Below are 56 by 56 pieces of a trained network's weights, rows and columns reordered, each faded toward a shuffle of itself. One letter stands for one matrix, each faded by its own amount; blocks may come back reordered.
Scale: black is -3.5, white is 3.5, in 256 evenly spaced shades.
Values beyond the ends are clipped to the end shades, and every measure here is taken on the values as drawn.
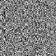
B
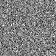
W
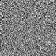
B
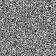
W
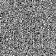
W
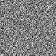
B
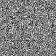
W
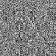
B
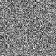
B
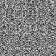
B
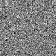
W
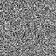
B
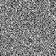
B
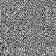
B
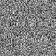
B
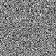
B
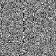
B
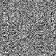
B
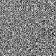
B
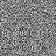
B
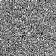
W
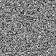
W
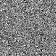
W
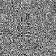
B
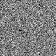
W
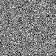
W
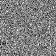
W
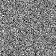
W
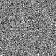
W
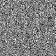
W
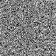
W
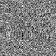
B
